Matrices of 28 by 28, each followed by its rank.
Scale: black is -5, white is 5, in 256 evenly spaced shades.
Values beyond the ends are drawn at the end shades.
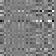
two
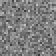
full rank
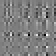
two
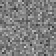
full rank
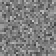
full rank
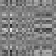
two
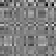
two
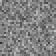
full rank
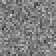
full rank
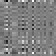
two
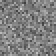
full rank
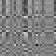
two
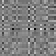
two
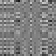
two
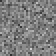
full rank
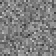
full rank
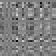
two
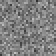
full rank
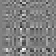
two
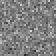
full rank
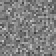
full rank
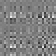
two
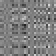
two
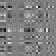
two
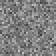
full rank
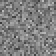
full rank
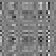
two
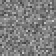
full rank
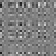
two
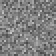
full rank
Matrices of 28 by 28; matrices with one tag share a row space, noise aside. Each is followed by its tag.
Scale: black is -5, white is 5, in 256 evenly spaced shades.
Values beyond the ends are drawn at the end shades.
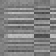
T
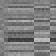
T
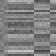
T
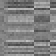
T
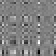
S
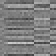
T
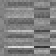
T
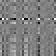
S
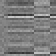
T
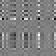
S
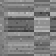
T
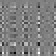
S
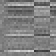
T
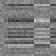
T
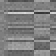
T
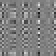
S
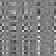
S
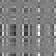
S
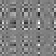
S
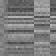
T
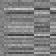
T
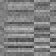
T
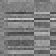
T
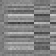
T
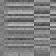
T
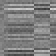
T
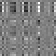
S
